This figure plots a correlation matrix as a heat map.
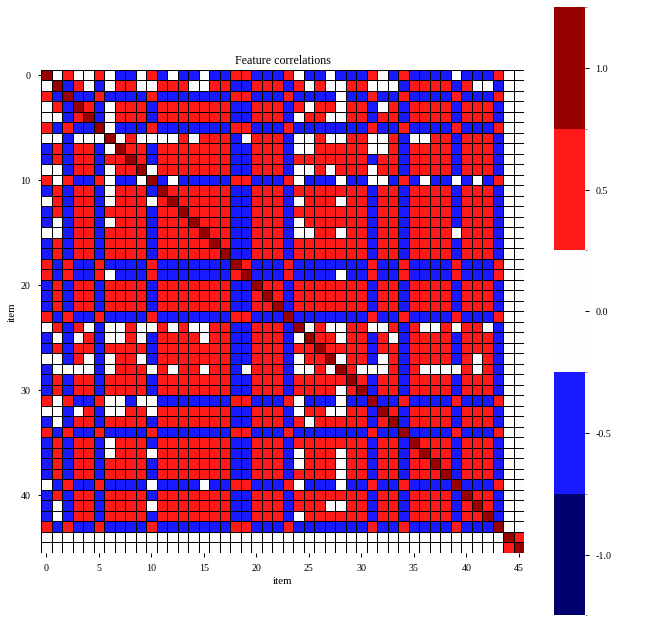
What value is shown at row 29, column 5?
-0.5
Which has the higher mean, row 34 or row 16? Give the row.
16
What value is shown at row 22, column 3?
0.5
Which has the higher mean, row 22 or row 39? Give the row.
22
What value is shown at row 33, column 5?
-0.5
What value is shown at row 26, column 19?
-0.5
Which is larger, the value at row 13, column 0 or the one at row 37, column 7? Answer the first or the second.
the second
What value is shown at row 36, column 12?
0.5
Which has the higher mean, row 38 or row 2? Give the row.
38
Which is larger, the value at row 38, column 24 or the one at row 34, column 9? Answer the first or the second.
the first
